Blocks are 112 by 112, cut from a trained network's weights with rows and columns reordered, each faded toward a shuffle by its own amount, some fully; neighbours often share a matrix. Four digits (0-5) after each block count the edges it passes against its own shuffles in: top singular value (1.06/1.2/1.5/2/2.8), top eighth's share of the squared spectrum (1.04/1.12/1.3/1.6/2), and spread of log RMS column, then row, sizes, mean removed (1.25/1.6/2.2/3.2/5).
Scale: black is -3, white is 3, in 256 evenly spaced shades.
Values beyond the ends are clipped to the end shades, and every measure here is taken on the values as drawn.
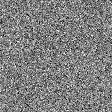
0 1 0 0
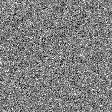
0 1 0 0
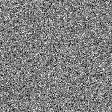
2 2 0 0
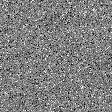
0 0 0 0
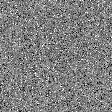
0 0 0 0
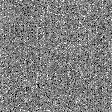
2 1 0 0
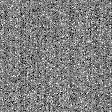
2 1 0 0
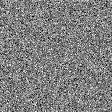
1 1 0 0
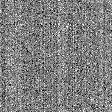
3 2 0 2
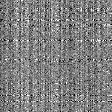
4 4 1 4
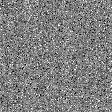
0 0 0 0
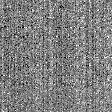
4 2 0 2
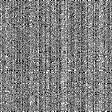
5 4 2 3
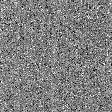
1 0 0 0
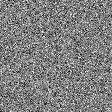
0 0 0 0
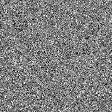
2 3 1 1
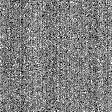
3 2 0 1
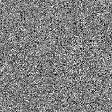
2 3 2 1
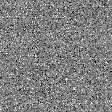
1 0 0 0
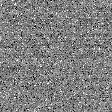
2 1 1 0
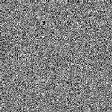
3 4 2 2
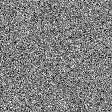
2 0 0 0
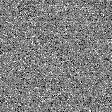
1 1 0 0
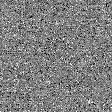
1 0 0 0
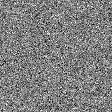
1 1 0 0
